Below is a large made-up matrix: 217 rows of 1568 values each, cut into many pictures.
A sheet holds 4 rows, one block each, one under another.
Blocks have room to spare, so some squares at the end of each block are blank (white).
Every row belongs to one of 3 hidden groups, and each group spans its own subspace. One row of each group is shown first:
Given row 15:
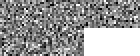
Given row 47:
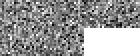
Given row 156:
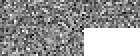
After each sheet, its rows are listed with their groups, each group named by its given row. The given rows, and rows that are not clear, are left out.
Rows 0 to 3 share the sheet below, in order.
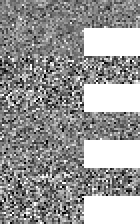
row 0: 15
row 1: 15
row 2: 156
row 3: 15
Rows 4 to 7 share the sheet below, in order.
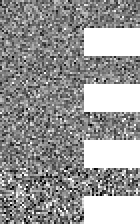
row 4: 15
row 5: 47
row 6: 15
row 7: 15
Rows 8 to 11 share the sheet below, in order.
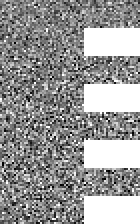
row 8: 156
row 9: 47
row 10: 15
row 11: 156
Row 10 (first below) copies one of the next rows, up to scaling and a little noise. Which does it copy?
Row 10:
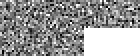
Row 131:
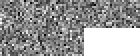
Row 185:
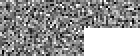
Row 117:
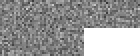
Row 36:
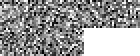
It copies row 185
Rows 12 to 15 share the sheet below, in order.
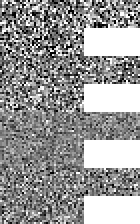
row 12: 156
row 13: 47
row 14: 47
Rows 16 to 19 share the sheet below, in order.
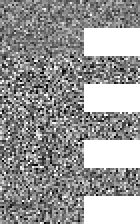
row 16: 156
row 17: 156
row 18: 15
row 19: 15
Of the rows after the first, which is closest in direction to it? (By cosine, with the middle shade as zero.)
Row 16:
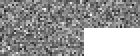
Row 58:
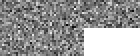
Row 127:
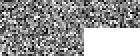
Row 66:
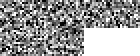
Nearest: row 127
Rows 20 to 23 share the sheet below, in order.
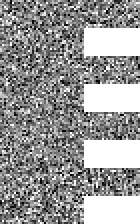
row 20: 47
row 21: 47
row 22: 47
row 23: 15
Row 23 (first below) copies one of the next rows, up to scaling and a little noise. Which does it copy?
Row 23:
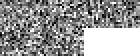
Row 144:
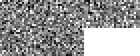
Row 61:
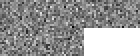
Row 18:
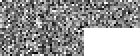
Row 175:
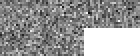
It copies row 175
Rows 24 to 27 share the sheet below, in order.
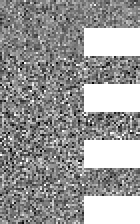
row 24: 15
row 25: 15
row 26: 47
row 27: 47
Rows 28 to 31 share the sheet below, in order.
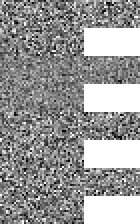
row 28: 156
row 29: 47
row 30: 47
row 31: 47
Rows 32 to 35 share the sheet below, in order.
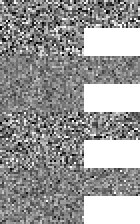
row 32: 47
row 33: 15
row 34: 47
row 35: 47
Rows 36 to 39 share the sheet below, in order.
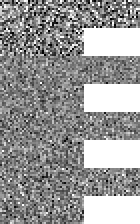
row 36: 15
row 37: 15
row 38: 15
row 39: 15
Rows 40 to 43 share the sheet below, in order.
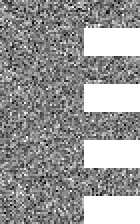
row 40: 47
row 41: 47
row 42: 47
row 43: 15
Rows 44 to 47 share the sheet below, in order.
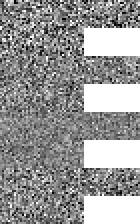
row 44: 47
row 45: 15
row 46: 15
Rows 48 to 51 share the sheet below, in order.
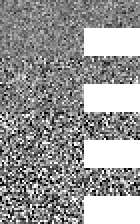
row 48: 47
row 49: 15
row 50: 15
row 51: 156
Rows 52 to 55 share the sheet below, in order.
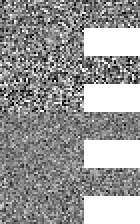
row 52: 156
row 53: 15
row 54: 47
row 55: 156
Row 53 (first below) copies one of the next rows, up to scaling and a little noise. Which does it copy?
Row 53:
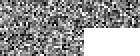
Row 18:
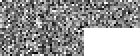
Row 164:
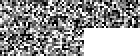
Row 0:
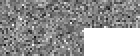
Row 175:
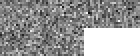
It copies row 164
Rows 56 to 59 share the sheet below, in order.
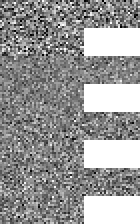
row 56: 156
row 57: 47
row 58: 47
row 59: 15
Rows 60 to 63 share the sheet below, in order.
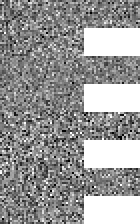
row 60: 47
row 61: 15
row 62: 47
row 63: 15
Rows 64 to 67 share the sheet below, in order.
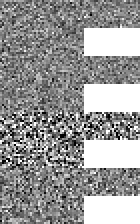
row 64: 156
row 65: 15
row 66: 156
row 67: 15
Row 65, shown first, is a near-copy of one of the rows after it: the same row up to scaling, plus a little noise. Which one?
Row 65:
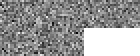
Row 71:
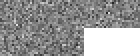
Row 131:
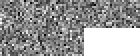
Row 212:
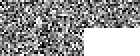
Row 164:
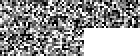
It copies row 212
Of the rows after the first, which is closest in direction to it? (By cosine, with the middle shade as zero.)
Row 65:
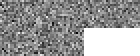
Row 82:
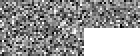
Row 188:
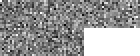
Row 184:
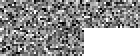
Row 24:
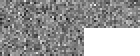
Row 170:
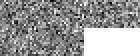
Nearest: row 188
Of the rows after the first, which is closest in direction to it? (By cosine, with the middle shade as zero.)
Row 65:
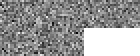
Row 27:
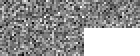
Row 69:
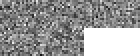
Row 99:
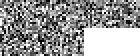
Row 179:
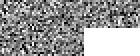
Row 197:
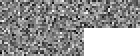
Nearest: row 197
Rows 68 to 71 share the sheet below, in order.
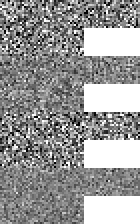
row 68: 15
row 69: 15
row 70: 156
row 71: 15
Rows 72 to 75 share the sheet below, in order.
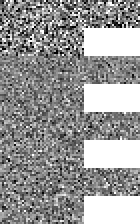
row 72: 47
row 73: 15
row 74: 156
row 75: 47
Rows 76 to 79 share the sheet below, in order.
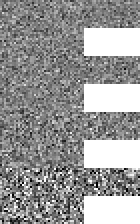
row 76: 156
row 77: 47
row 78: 15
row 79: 15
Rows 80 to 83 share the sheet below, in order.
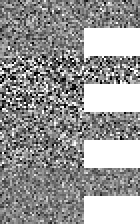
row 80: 156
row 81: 156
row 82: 156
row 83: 156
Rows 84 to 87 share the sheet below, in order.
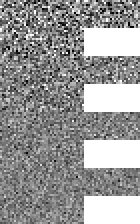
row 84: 156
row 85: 47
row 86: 47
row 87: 15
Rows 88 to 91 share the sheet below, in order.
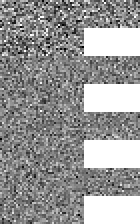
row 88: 156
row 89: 15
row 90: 47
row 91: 15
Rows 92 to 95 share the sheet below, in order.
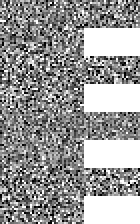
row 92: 15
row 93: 15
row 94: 15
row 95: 156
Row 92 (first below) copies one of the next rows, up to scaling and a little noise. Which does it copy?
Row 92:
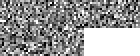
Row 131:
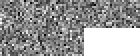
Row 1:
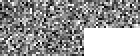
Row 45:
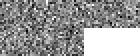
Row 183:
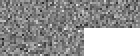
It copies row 183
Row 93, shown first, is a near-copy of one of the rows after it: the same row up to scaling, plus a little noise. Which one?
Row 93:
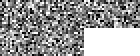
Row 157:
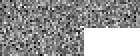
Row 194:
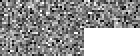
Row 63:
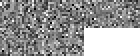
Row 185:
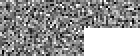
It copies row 194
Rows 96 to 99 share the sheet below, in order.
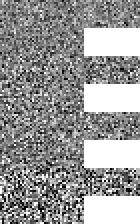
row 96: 156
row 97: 156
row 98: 156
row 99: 15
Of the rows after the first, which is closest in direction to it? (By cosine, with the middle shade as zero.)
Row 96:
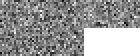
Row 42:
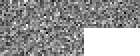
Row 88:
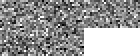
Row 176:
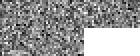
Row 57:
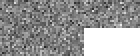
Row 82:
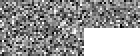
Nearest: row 88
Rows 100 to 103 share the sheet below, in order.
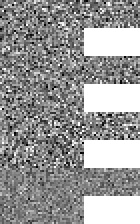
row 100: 156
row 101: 156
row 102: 156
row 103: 15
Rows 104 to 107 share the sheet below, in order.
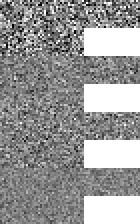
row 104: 15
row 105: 156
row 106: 47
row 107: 156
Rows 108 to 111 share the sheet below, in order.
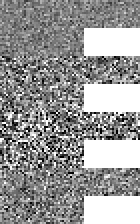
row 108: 47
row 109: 47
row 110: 47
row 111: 15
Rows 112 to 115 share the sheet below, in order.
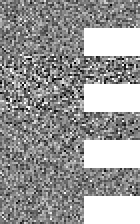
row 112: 15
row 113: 47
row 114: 47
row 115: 15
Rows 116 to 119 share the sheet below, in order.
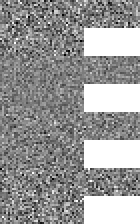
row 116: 156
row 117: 15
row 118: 156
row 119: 15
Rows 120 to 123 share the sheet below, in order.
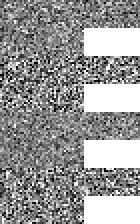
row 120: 156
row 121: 47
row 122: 47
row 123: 15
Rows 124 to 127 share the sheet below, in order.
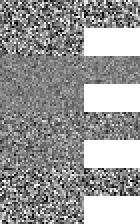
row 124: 156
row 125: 47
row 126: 156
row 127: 156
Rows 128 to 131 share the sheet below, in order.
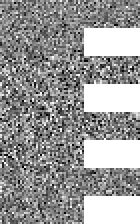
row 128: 47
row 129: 156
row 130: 15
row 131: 15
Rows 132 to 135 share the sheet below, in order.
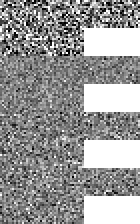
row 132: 156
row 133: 15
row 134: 47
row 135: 47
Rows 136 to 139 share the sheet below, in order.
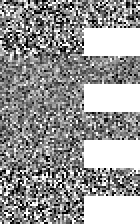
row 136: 15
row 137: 47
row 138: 15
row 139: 15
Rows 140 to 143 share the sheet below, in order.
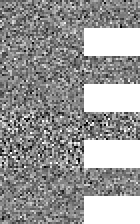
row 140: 156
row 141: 156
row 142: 15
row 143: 156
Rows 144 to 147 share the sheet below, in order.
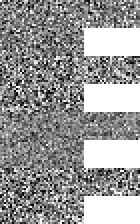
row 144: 15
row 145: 15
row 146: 47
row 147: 47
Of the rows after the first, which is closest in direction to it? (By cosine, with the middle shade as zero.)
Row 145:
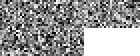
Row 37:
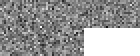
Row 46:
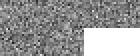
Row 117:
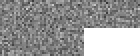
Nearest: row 117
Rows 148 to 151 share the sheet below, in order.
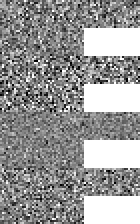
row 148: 15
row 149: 156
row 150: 156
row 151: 156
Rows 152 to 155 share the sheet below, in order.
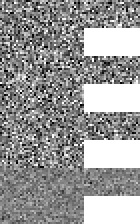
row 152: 47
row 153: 15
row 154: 15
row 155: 156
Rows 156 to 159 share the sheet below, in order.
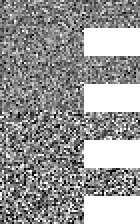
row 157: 15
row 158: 47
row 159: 47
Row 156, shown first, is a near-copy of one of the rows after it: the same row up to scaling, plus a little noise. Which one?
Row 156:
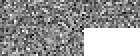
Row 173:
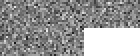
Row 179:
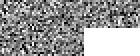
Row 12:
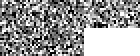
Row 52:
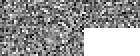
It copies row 52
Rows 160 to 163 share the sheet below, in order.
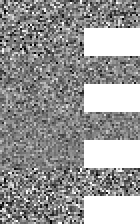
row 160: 156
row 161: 15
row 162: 156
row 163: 156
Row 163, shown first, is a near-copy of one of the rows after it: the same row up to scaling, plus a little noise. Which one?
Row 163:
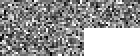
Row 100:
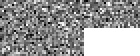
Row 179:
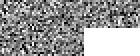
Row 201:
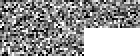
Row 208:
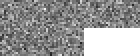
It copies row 208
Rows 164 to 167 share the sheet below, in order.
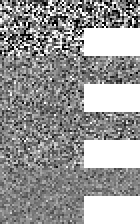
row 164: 15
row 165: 47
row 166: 47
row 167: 47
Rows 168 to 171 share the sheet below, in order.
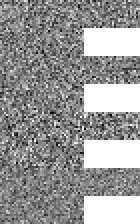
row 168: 15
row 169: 156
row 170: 156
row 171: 47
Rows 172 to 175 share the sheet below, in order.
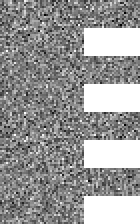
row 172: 47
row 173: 156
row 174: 47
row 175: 15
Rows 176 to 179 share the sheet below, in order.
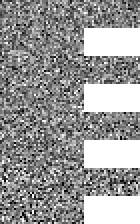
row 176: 15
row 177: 47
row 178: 156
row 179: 156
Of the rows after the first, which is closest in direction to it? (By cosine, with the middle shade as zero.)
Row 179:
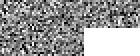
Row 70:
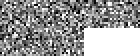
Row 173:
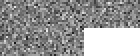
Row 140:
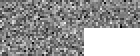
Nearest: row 140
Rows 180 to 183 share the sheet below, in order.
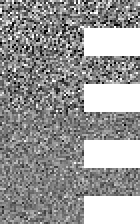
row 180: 47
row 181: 47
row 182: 47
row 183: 15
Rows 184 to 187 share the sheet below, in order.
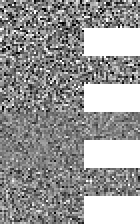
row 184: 156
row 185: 15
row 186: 47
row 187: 47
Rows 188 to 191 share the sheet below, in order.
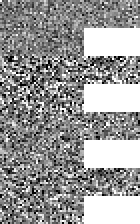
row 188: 15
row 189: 47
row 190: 47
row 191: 47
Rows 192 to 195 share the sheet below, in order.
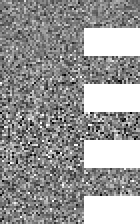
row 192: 47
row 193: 47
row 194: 15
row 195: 156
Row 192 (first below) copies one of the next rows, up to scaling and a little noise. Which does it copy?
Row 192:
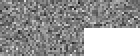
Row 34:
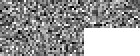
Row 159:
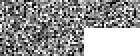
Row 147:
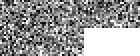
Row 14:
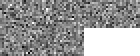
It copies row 34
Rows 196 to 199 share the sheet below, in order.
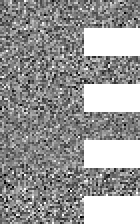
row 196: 47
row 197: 15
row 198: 47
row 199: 15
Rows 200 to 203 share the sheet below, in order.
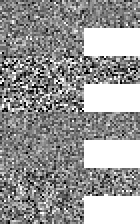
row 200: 156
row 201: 156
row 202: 47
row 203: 15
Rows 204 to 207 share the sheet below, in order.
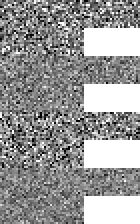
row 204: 156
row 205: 15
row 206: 15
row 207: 47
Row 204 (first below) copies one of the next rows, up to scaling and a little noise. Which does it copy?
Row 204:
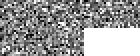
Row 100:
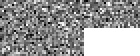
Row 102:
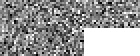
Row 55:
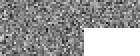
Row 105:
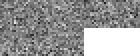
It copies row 100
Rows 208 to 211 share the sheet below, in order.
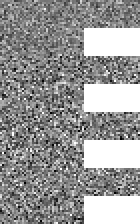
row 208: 156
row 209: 47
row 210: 156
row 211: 47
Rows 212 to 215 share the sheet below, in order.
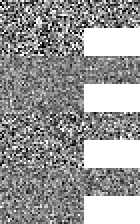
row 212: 15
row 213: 47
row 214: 156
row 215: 156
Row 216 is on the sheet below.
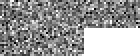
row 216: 47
